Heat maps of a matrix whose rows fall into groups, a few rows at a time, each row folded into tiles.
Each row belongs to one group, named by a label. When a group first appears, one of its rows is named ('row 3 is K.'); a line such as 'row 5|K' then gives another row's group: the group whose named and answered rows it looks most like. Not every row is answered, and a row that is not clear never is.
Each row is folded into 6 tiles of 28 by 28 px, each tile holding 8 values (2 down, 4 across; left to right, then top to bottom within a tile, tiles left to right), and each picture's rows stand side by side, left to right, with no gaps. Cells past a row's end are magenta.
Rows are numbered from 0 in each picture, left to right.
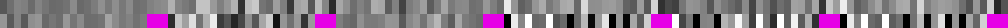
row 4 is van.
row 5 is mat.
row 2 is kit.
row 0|van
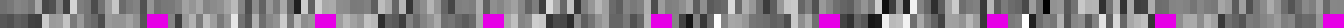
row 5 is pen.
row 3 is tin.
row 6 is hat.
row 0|pen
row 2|tin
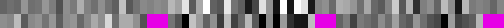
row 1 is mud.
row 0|hat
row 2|mud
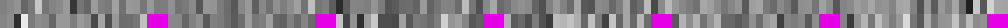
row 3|van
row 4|mat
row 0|mud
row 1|kit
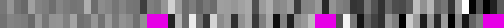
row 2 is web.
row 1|mat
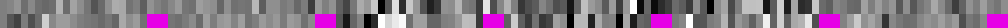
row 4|hat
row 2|pen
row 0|pen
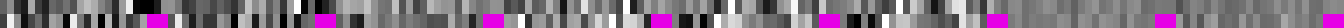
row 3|hat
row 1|web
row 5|pen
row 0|web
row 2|mud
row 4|pen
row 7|van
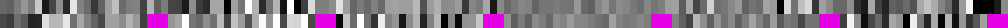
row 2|mat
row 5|web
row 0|pen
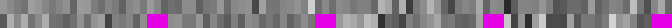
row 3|van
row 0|mat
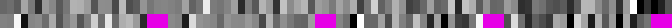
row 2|mud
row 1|mud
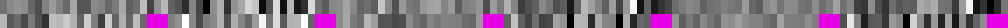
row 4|van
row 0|van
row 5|web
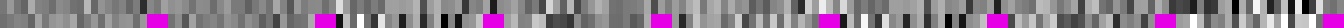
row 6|mat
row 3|tin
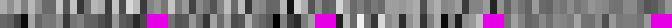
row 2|mat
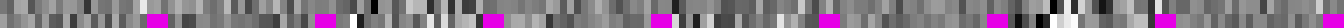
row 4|van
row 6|pen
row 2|hat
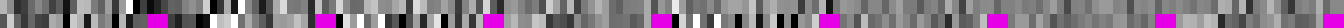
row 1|pen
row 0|web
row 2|mat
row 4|mat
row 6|tin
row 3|tin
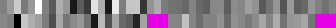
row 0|mud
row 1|hat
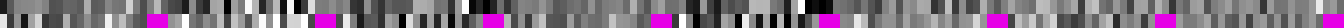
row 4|web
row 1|hat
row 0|van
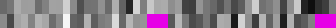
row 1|web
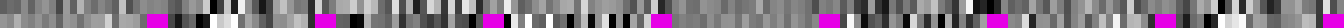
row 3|mat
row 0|hat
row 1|pen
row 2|mud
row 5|web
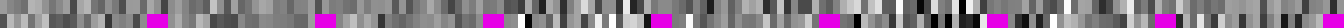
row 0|mat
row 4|hat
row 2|tin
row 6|pen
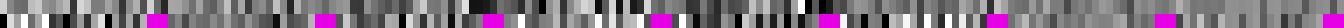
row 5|van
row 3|hat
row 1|mud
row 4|web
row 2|web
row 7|mat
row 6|tin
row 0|mat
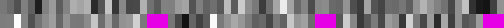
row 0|hat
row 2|web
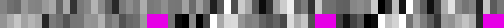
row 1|pen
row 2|pen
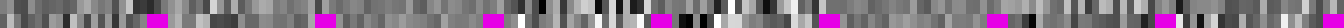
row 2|van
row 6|mud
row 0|web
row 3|hat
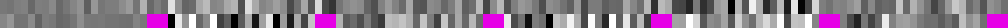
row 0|kit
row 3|van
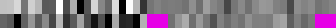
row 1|tin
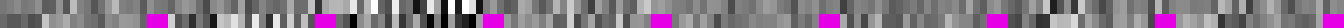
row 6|pen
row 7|tin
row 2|mud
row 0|pen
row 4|tin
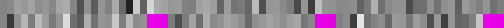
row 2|mud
